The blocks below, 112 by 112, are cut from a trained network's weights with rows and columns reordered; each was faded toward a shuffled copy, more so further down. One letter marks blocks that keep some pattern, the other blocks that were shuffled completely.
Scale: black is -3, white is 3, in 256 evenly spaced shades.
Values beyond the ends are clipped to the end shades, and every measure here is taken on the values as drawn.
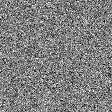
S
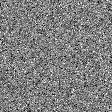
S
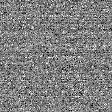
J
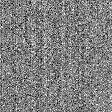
J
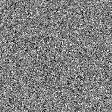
J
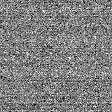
J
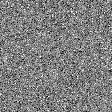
S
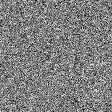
S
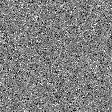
S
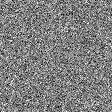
S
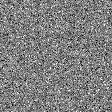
S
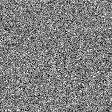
J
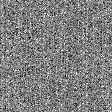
J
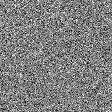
J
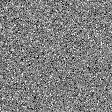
S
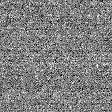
J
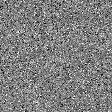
S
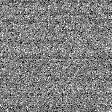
J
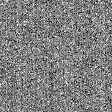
J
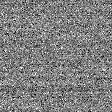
J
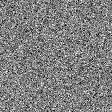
S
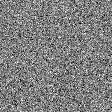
S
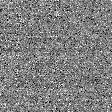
J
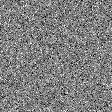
S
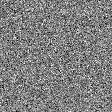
S
